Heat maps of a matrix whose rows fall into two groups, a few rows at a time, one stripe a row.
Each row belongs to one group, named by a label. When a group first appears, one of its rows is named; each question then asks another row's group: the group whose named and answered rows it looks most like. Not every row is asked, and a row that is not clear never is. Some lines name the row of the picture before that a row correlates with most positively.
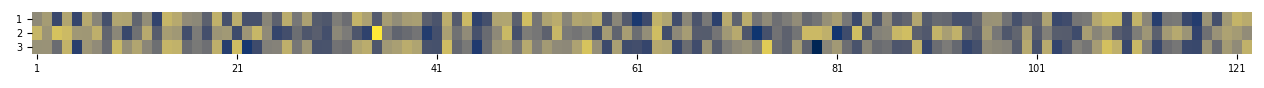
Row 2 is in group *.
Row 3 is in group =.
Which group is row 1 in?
=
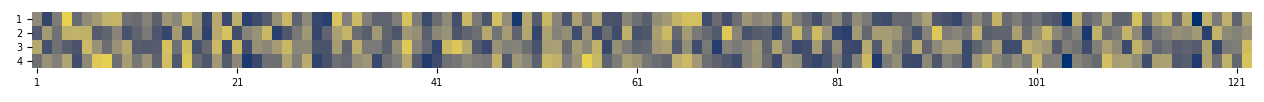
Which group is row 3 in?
=
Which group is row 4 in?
=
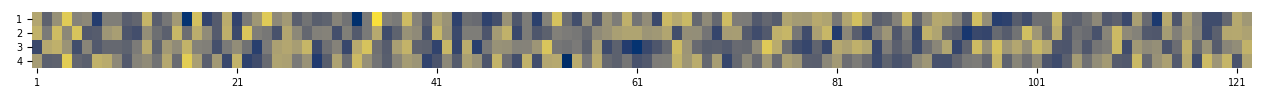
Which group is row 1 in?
*
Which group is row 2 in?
*
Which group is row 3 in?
=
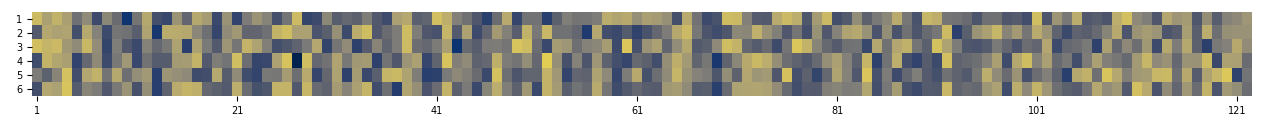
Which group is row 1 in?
*
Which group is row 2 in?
=
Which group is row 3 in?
*
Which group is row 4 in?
=
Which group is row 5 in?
=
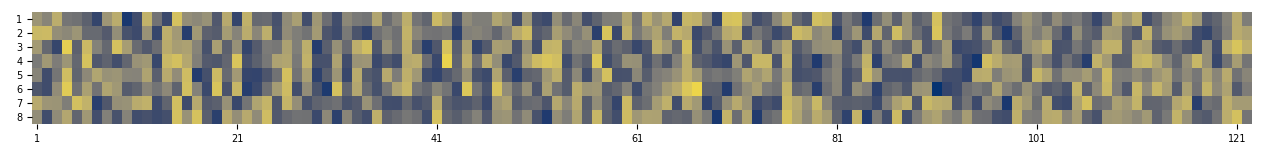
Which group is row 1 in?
*
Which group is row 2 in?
*
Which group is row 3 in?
=
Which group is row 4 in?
=
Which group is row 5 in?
=
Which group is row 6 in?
=
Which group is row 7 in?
*
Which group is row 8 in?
*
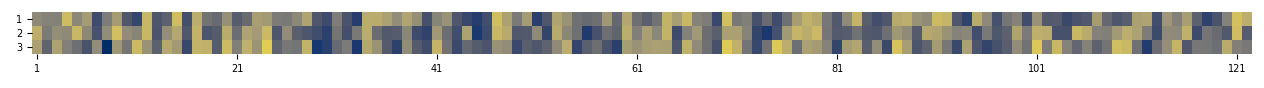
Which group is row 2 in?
*
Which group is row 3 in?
*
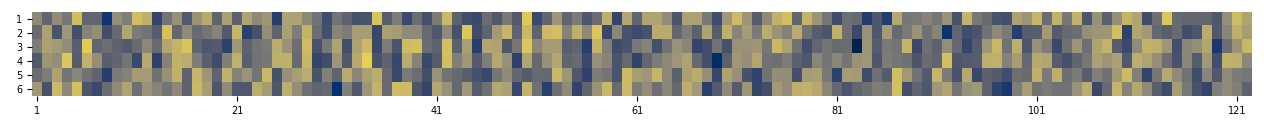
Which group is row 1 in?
*
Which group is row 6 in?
*
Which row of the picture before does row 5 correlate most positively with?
3
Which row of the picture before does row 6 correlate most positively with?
2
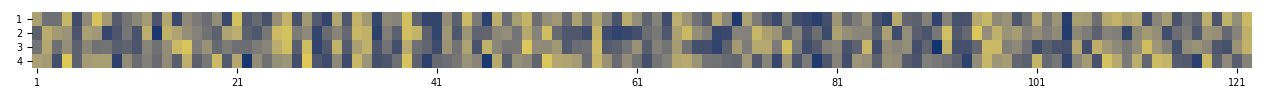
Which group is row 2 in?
=
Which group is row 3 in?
=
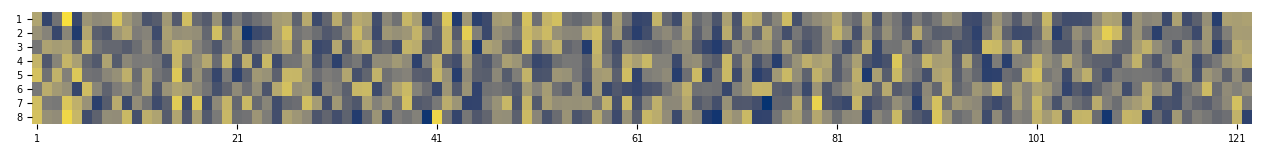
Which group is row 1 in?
=
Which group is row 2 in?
=
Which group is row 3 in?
=
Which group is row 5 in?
*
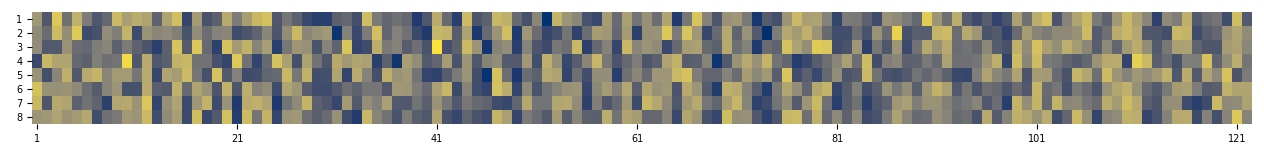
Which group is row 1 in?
*
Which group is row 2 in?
*
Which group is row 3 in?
*
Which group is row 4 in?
=
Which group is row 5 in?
=
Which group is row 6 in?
*
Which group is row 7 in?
*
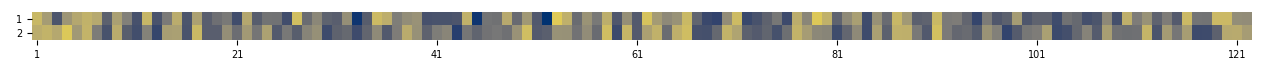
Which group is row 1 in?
*
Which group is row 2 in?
*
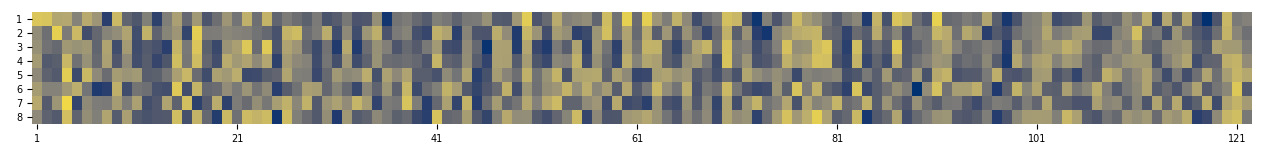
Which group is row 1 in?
*
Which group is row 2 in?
*
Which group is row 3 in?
*
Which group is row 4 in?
*
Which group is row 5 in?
=
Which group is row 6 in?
*
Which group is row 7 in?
=
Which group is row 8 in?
*
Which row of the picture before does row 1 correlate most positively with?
2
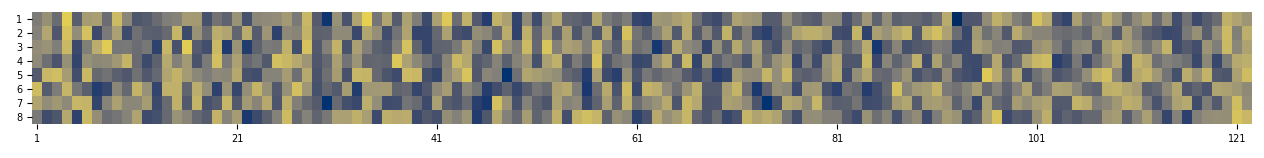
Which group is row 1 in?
=
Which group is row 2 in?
*
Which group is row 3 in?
=
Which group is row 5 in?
=
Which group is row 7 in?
*
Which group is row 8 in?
=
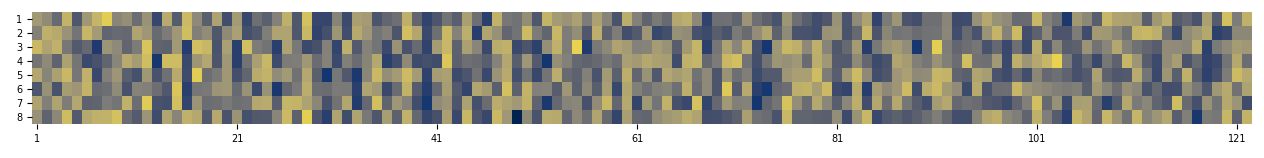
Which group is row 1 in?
=
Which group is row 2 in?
=
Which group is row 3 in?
*
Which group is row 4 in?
*
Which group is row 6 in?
*
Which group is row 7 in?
*
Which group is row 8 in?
=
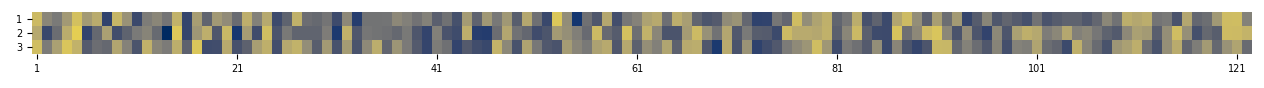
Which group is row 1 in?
*
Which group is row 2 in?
*
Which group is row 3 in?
*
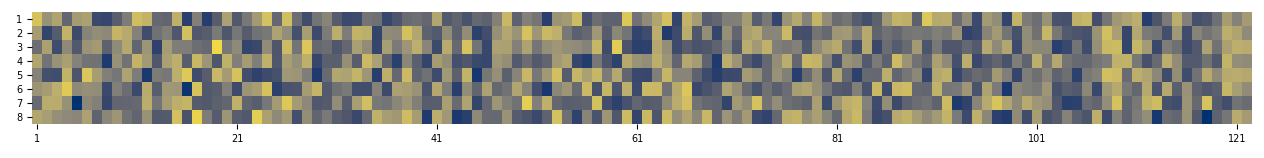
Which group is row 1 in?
*
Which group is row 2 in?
=
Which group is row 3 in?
=
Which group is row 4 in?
*
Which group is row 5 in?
=
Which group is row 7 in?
=
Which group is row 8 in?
*
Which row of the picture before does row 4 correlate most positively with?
3
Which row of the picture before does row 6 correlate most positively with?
1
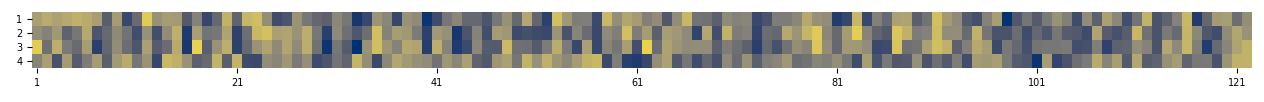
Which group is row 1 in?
*
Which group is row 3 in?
*
